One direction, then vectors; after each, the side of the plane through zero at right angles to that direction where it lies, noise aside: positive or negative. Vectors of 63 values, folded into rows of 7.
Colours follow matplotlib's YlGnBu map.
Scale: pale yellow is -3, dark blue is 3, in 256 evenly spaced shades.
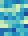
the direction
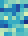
negative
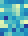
positive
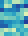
negative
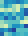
positive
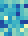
negative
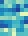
negative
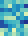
negative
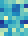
negative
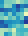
negative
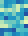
positive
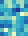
negative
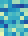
negative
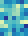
positive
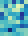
positive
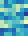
positive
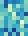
positive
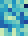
negative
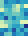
positive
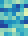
negative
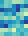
negative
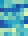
negative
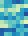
positive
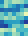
negative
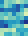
negative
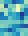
positive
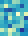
negative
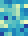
positive
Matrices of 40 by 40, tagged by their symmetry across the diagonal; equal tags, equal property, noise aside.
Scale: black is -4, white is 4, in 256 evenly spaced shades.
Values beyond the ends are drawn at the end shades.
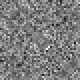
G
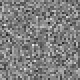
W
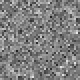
G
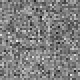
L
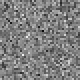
W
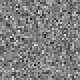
L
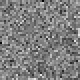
G
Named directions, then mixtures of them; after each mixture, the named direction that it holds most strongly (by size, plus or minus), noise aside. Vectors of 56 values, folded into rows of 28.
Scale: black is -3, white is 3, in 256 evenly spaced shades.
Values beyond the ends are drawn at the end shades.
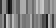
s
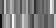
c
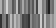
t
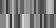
t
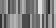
t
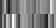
s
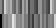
c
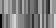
t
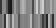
s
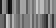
s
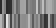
s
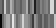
c
